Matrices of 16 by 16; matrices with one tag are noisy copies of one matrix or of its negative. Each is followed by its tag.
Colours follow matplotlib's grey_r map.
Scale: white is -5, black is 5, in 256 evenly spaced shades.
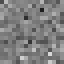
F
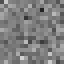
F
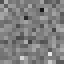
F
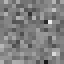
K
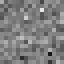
F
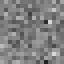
K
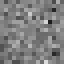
K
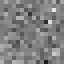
K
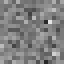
K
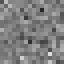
F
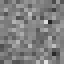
K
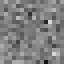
K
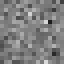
K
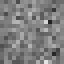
K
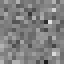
K
